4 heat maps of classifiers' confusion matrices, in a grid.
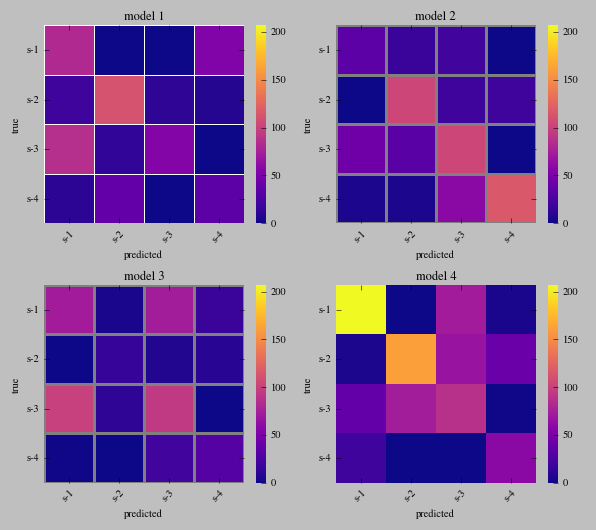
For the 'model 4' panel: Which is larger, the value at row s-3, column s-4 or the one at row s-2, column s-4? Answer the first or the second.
the second
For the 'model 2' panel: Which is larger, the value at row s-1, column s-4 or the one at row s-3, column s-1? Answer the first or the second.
the second
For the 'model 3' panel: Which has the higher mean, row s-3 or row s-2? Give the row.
s-3
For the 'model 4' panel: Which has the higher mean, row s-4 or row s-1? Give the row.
s-1
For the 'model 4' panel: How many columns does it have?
4
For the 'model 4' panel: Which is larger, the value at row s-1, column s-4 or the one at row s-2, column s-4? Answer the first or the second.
the second
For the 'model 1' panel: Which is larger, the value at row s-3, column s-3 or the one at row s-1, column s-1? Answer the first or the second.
the second
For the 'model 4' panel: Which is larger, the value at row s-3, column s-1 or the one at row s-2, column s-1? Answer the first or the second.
the first
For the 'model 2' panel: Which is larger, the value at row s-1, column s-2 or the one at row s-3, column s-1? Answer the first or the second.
the second
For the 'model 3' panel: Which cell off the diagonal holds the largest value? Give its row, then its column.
s-3, s-1
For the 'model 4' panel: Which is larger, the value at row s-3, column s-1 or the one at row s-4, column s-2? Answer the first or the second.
the first
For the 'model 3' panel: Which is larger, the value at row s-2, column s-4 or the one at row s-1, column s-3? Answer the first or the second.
the second
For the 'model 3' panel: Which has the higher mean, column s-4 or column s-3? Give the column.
s-3
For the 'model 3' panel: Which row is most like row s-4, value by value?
s-2
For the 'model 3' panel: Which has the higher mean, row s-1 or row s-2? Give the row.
s-1
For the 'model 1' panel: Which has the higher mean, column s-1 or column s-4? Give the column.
s-1
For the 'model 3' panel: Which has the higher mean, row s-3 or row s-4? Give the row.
s-3
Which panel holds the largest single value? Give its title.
model 4
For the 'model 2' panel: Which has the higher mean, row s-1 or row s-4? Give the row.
s-4
